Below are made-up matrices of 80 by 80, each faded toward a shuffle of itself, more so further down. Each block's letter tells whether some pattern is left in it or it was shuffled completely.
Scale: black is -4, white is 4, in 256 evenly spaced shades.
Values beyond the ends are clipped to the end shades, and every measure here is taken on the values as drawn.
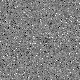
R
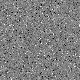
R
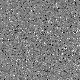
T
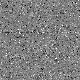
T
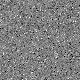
R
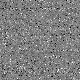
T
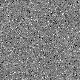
R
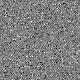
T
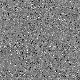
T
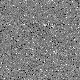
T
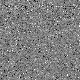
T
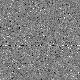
T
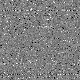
T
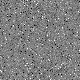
R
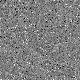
R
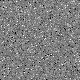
R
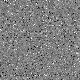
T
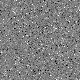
R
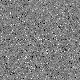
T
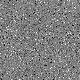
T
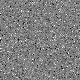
R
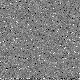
T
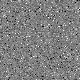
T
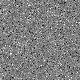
R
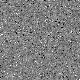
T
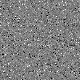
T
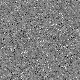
R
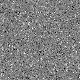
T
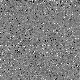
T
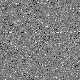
T
